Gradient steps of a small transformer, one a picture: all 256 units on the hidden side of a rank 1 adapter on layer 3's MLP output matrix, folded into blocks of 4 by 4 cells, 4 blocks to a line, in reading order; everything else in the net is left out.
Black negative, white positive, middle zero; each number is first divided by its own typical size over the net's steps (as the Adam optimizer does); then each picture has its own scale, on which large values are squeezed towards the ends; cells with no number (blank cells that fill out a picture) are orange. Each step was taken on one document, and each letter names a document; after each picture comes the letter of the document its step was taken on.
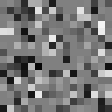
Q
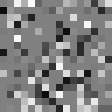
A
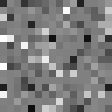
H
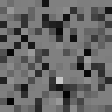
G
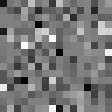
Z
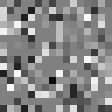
Q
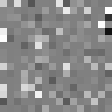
H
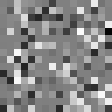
Q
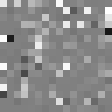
H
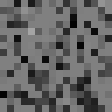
A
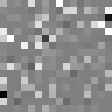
H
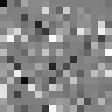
Z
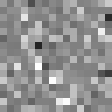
Z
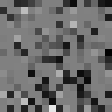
A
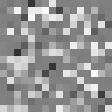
Q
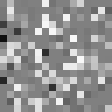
G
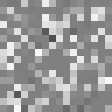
G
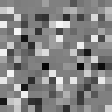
G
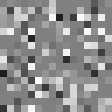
Q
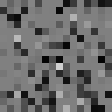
A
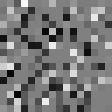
G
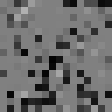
A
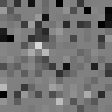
H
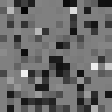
A
